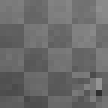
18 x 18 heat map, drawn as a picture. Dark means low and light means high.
Average level on the scale: 40%. Grain: checkered. Histogram: bell-shaped. Odd patch: rougher, in the bottom right. Slope: up to the top right. Mirror symmetry: none.
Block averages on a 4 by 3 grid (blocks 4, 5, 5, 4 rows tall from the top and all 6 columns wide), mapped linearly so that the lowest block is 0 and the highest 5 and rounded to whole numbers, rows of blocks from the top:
455 | 235 | 123 | 012
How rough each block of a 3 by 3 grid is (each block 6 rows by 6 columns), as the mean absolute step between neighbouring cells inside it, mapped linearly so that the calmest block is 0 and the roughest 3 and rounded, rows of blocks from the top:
0 0 0 / 0 0 0 / 0 0 3
